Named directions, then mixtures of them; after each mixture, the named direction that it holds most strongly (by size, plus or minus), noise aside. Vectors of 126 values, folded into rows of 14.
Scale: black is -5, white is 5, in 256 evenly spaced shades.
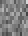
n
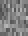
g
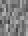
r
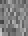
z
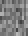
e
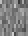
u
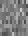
n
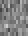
g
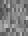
g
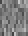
u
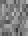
n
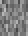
r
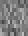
z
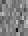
e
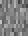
u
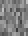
e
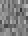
g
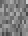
n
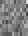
n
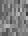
g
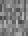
e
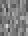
r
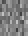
r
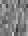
u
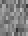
n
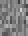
g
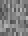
g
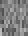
z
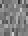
u
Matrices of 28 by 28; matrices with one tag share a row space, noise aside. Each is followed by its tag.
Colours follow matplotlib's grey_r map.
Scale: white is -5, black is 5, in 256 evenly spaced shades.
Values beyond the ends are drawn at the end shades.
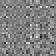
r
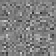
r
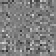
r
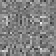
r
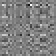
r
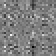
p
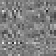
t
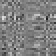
t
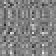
p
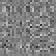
r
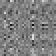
p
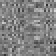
t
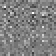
p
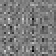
p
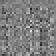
r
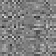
t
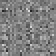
r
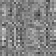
t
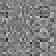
r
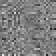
t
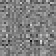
r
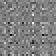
p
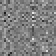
p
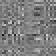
t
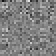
r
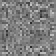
r
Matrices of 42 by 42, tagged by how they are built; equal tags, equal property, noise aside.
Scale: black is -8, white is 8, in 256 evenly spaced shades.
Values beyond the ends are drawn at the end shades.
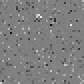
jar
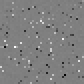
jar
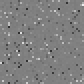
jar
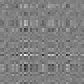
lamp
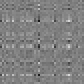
lamp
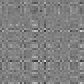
lamp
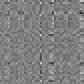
lamp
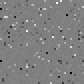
jar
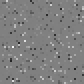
jar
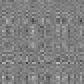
lamp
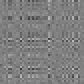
lamp
